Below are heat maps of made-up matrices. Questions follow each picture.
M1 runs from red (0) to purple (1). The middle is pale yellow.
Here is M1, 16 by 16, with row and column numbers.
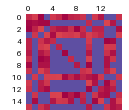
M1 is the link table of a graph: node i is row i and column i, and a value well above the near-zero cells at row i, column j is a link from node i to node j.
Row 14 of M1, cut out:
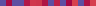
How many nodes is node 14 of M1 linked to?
6
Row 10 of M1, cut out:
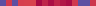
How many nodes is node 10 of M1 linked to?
4
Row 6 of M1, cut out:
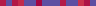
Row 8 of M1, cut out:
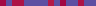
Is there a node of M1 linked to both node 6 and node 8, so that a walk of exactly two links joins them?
yes
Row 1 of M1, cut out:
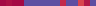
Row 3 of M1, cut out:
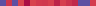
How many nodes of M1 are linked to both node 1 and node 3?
0
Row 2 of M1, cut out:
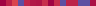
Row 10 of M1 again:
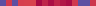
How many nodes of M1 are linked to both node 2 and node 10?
2
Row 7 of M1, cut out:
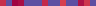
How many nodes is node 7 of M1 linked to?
9
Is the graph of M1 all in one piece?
yes
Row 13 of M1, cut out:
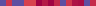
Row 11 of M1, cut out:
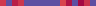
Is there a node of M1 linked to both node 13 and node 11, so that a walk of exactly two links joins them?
no
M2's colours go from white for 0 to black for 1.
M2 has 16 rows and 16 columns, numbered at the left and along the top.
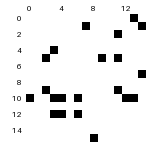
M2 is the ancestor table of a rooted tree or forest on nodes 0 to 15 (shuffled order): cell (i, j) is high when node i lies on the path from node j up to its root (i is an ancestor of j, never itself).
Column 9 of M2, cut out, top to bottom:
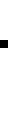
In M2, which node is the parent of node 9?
5
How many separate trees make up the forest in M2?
4
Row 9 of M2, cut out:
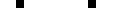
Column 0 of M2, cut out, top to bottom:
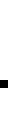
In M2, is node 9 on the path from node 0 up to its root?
no
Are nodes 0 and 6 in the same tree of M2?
yes
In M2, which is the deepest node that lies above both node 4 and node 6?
12
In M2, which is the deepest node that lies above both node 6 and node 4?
12
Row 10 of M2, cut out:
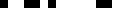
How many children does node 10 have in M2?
2
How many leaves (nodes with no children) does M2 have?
6
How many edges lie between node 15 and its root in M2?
0
